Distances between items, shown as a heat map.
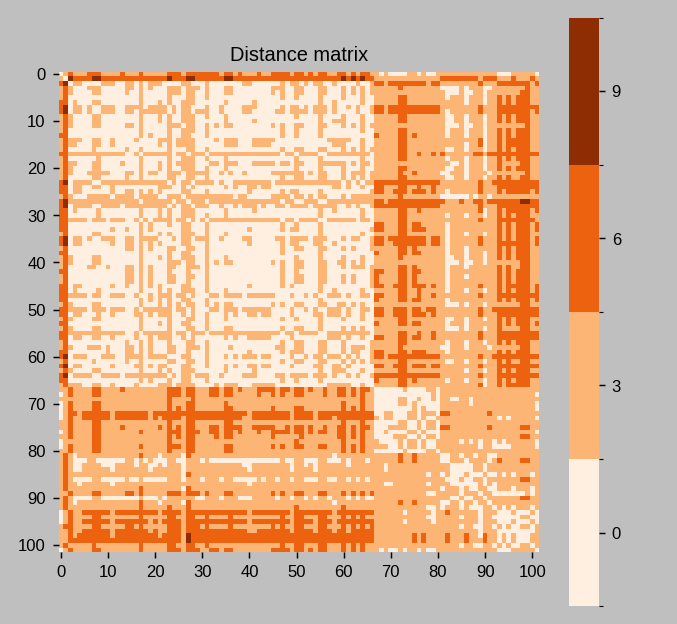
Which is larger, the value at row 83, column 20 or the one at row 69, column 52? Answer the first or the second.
the second
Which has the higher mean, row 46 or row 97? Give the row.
97
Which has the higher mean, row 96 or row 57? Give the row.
96
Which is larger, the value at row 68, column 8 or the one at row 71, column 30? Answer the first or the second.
the first
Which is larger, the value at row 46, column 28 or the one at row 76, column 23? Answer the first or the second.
the second
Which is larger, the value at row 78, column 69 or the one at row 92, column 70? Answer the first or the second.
the second
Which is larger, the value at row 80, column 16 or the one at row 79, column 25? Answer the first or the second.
the second
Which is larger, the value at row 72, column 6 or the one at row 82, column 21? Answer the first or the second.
the first
